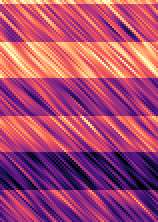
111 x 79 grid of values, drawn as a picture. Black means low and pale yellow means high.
Average level on the scale: 50%. Slope: up to the top. Stripes: horizontal, repeating 3 times. Ninth with the lowest average: bottom right.
